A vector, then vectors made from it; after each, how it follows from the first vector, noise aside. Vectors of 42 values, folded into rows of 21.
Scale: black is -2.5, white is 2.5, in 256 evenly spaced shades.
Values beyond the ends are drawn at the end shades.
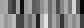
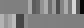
partly zeroed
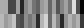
copied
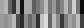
copied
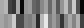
copied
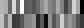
sign-scrambled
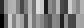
reversed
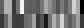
sign-scrambled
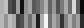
copied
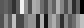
sign-scrambled
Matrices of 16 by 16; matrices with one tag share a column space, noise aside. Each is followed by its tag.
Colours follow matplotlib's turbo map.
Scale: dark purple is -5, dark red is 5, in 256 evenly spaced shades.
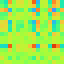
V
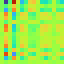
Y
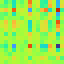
V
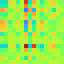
V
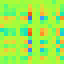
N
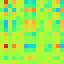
V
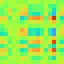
N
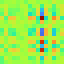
N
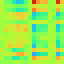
Y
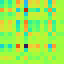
V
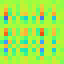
N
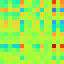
V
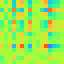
V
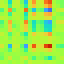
V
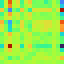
V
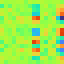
N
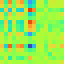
V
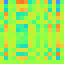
Y
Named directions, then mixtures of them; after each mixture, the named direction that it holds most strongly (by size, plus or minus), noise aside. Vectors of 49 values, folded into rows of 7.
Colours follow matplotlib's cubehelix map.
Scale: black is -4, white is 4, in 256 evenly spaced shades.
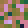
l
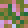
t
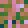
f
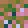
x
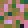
l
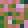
l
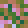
t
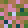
x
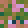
f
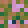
f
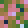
l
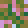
t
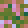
t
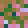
x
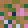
x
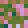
x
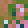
x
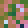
l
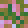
t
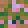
f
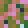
l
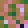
l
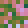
x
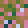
x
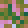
t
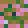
x
